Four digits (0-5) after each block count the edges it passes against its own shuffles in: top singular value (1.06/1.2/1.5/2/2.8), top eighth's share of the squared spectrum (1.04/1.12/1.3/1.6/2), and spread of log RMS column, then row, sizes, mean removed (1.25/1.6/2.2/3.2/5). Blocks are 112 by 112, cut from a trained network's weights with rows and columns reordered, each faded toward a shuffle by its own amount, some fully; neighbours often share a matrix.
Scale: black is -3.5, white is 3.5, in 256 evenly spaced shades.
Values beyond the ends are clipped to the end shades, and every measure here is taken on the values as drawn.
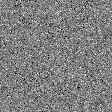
1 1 0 1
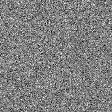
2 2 0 0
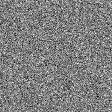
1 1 0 0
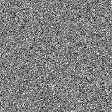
2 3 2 1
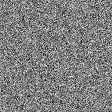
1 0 0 0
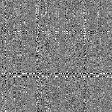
4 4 3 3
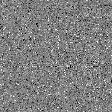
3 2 1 1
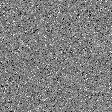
0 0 0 0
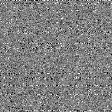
3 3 1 3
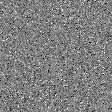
0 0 0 0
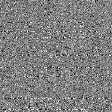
3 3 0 3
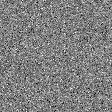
0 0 0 0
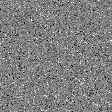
1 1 0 0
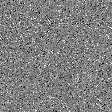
2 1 1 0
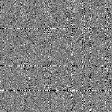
4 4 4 2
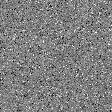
1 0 0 0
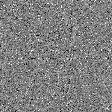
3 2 1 1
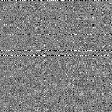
4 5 2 3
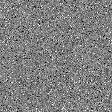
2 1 0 1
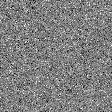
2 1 0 1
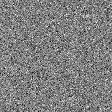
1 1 0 0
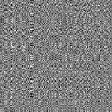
5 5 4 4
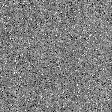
1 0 0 0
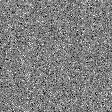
0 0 0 0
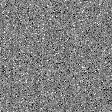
0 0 0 0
